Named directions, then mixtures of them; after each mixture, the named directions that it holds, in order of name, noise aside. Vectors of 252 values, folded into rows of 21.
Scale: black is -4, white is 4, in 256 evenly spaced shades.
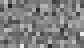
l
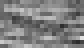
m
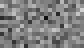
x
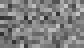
x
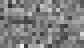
l, m, x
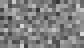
l, x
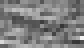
m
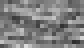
m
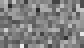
l, x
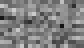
m, x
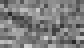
l, m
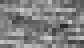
m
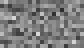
l, m, x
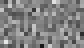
l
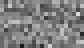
l, m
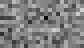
x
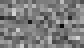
m, x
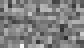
l, m, x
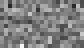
l, m, x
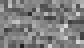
l, m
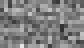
l, m, x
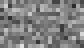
l, m, x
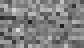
m, x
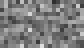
l, m, x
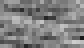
m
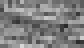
l, m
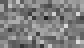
l, m, x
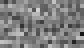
l, m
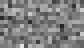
l, m, x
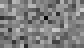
x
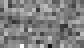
l, m, x
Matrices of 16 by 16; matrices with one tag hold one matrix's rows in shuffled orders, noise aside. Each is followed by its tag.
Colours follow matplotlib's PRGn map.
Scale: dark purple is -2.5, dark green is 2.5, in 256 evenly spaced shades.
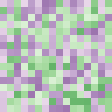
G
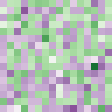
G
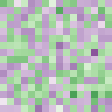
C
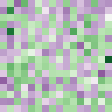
C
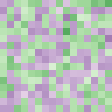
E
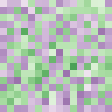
C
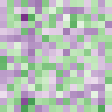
G
